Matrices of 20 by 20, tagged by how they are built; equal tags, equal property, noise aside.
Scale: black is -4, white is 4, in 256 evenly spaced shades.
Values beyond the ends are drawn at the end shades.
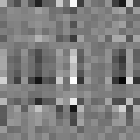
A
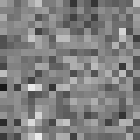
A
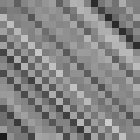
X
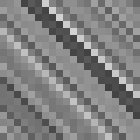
X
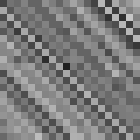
X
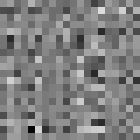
A
